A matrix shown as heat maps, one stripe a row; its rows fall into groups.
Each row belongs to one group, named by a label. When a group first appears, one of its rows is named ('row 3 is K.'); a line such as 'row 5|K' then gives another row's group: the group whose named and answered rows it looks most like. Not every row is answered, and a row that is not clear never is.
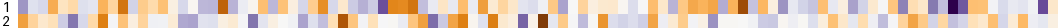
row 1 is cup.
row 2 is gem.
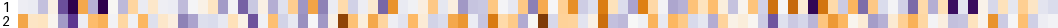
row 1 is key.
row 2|gem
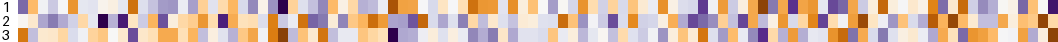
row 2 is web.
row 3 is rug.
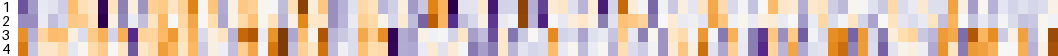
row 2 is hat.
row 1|hat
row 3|rug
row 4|rug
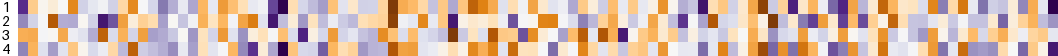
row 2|key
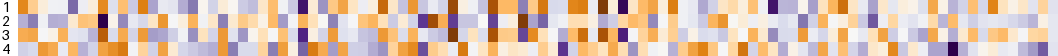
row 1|gem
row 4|cup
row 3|gem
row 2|hat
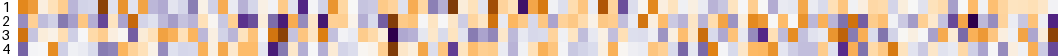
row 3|rug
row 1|gem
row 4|key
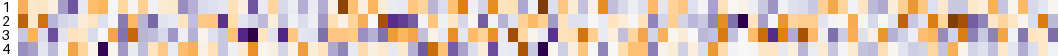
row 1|gem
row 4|hat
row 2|web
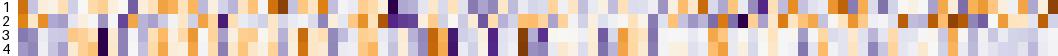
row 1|rug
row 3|hat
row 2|web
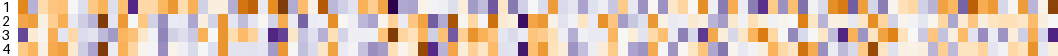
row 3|key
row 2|gem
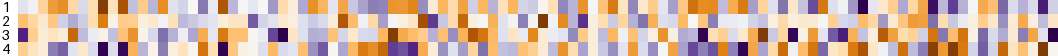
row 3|key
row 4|web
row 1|cup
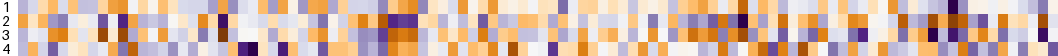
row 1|cup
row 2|web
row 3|cup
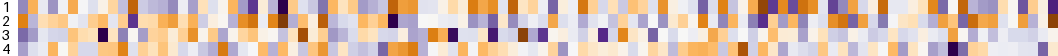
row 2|rug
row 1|key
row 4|cup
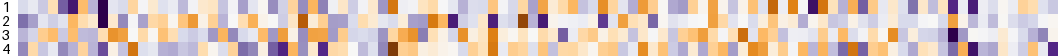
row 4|key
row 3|cup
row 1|key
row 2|hat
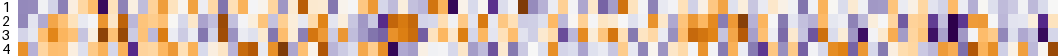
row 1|hat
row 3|cup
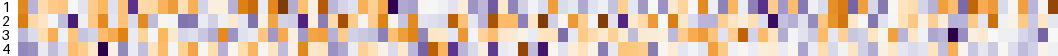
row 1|rug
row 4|hat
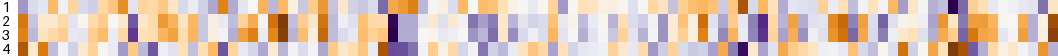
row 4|web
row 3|rug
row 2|rug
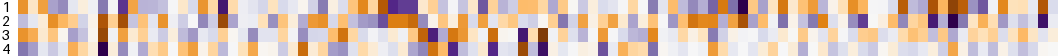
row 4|hat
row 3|gem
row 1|web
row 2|cup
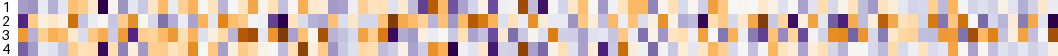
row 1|hat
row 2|key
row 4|hat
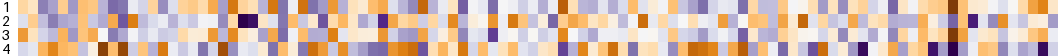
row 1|web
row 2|key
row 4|cup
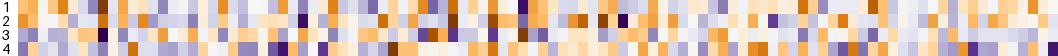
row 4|key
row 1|gem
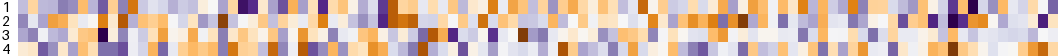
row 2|cup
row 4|web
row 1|key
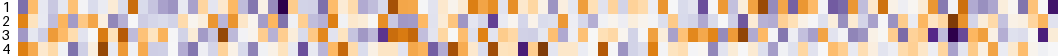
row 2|web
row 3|cup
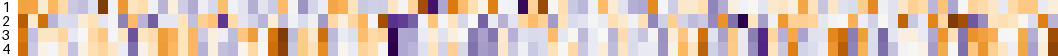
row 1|gem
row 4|rug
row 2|web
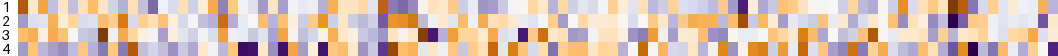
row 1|web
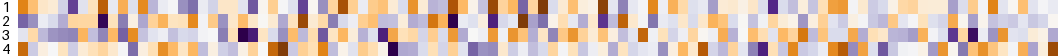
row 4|rug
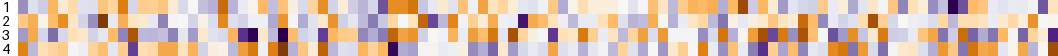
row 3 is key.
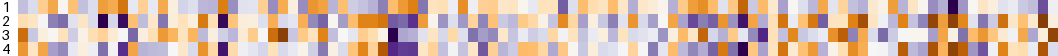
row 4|web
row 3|rug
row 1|cup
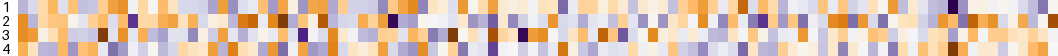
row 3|gem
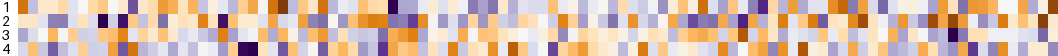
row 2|web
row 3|cup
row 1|rug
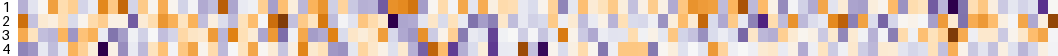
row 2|rug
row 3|web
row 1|cup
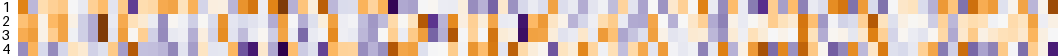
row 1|rug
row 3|gem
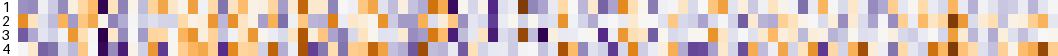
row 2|web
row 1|hat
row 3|hat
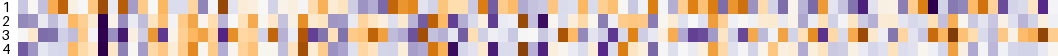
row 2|hat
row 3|web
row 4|hat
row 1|cup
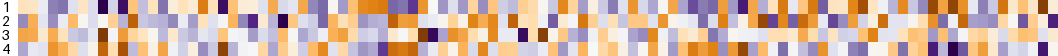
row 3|gem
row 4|cup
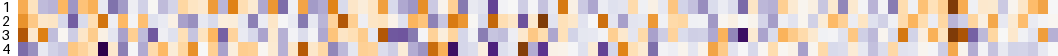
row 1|web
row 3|web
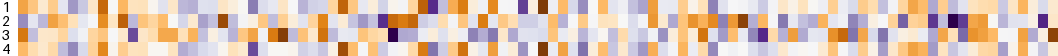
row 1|gem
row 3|rug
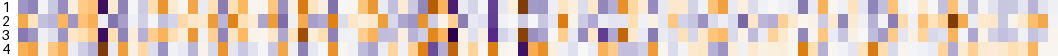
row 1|hat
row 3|hat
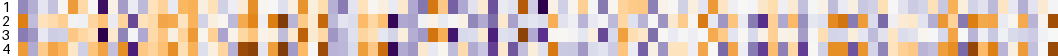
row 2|rug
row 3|hat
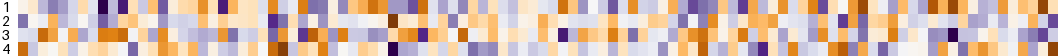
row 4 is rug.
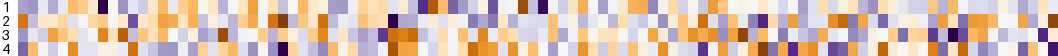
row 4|key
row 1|hat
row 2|rug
